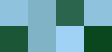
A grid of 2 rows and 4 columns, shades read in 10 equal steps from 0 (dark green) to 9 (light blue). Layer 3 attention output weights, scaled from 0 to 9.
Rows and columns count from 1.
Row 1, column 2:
7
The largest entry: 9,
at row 2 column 3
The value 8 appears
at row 1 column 1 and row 1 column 4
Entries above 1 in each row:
4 2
